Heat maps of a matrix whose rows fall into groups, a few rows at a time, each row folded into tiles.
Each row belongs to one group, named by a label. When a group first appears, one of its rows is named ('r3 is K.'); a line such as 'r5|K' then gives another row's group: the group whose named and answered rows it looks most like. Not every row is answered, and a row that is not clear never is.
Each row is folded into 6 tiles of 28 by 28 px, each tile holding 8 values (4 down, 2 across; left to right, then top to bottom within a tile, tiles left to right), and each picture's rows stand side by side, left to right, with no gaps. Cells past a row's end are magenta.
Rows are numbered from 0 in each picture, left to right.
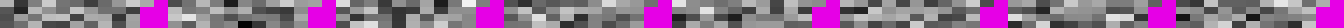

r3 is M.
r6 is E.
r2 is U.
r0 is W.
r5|W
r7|M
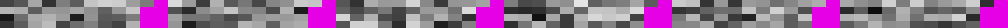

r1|W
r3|E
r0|M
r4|W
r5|E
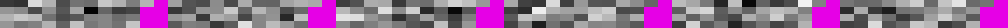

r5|E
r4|U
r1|W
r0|M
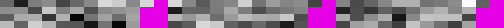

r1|E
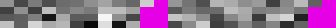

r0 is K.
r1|E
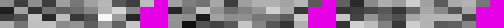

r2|E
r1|W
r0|K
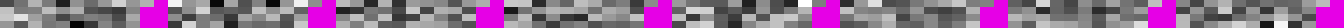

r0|M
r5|M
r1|U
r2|W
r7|K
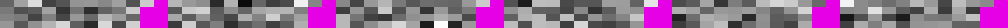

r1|U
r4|M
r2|K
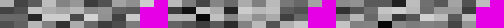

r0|W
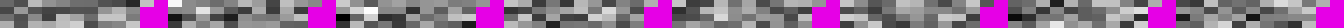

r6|K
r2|U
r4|W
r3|W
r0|K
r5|E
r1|U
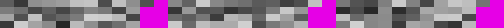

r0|E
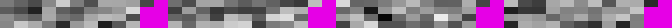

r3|E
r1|K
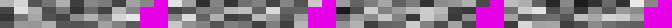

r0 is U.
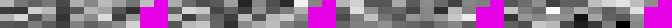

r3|M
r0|W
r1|U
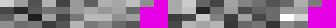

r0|W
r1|U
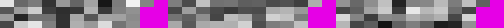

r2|W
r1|K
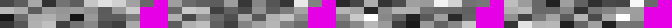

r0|M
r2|M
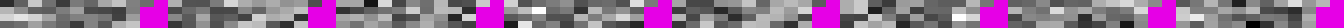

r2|W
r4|E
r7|M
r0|M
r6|M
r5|U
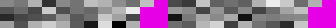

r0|K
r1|M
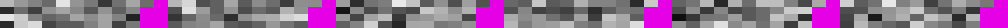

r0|E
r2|E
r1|U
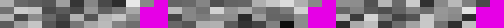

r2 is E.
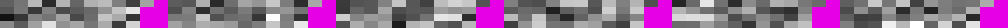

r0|K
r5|K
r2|E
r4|M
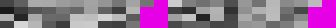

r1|W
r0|E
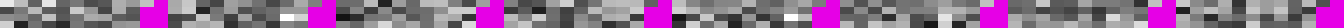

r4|U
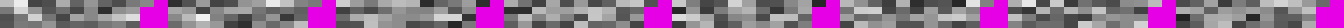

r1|M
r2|E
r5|U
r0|U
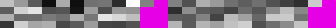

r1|K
